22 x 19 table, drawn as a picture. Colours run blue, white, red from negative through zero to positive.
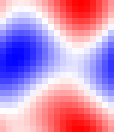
Lone odd cells: none. Ninth with the lowest average: middle left. Stripes: none.
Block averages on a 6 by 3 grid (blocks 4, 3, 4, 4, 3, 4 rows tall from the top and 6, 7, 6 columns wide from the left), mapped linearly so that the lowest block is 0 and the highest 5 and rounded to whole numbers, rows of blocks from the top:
345 / 133 / 022 / 132 / 243 / 355
